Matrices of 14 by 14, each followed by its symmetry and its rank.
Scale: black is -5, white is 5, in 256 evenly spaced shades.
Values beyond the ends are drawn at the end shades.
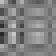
neither, rank one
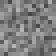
neither, full rank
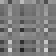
neither, rank one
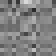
neither, rank two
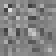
symmetric, rank three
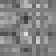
neither, rank two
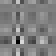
neither, rank one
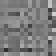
neither, rank three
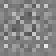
symmetric, rank three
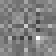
symmetric, rank three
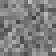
neither, full rank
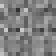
neither, rank three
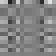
neither, rank one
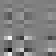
neither, rank one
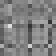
neither, rank two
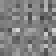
neither, rank three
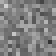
neither, full rank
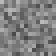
neither, full rank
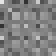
symmetric, rank three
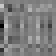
neither, rank two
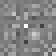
symmetric, rank three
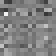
neither, rank three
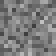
neither, full rank
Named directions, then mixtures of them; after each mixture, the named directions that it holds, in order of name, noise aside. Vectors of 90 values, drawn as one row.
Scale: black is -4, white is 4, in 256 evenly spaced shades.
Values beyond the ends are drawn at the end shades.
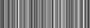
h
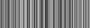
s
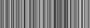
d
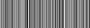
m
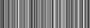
h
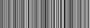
m, s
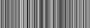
m, s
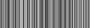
s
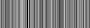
m, s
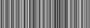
d, m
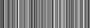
h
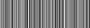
m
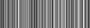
h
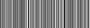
m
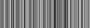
d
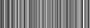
d, h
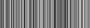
d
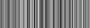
s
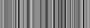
h, s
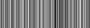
d, m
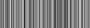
d
